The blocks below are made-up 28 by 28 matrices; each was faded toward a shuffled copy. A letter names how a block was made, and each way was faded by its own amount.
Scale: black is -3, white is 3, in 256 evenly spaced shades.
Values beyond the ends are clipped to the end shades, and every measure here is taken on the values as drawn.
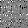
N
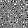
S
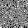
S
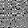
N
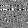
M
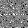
S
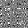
N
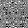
N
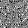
S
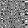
N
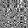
N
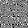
M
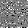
M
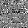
M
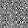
N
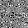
S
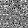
M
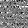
M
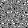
S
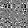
N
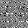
M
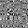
N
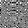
N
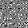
M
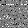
S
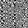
N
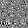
M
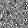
S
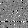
S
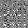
N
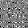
N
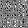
N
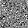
S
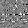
M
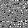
S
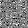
S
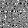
S
